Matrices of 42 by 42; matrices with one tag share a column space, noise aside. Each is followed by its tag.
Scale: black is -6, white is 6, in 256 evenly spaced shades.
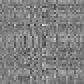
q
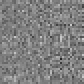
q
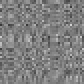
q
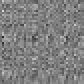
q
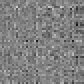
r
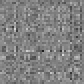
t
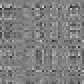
r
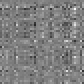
r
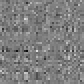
t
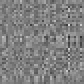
q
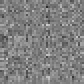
q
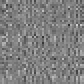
q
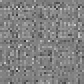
r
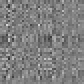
q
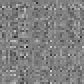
r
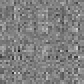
t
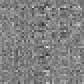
r
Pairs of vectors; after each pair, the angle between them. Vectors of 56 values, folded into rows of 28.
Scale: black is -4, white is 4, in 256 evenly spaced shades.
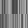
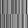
partly aligned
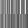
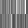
partly aligned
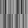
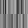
nearly parallel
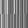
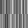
partly opposed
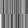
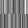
orthogonal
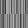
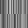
partly aligned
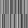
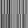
partly opposed
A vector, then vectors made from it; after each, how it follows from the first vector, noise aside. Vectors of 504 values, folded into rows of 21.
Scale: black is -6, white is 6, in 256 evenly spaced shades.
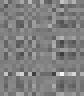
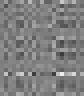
copied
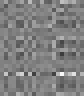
copied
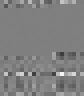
partly zeroed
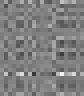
copied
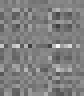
wrapped around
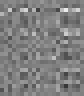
wrapped around
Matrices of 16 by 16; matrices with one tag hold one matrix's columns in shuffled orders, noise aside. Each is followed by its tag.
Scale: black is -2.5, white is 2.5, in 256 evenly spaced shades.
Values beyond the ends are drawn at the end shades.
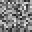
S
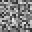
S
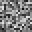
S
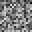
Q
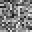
Q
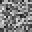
S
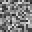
S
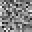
Q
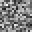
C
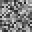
C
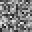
S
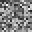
Q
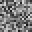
C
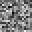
Q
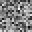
Q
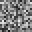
S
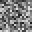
Q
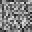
S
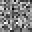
S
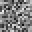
C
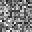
Q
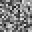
C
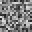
S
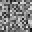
S
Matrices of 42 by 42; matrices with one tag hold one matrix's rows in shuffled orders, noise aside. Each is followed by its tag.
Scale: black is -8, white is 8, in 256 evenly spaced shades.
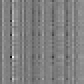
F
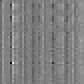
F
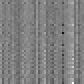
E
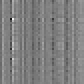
F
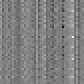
E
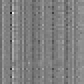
F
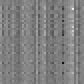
E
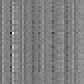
F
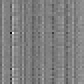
F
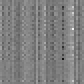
E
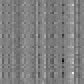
E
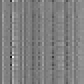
F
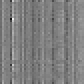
F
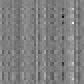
E
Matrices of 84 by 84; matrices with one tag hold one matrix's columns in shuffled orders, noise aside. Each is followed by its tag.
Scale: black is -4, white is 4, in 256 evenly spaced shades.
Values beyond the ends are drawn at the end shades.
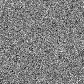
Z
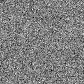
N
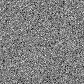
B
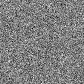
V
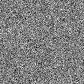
N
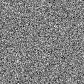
V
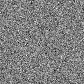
B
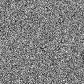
Z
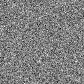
V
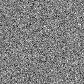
V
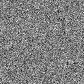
N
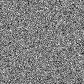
B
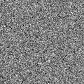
V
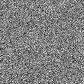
Z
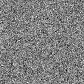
N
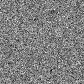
N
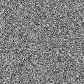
V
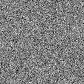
N
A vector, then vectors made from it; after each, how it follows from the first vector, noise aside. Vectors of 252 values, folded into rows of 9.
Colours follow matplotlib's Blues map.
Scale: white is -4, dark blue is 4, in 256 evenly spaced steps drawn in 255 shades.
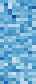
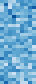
copied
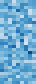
wrapped around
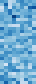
copied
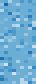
partly zeroed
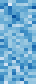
sign-scrambled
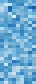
sign-scrambled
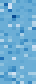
partly zeroed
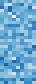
sign-scrambled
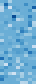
partly zeroed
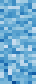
wrapped around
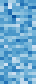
copied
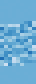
partly zeroed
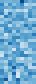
wrapped around
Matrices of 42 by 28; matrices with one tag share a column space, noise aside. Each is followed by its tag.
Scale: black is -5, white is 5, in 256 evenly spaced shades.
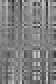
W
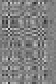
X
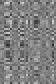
X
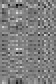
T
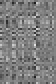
X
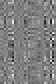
X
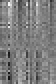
W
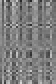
W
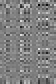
T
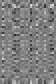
T
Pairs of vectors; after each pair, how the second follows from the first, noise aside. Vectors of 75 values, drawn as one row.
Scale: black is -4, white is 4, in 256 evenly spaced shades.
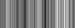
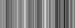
negated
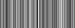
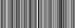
negated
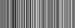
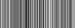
wrapped around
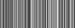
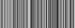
negated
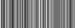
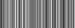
wrapped around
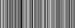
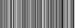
wrapped around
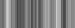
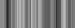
negated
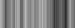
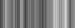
negated
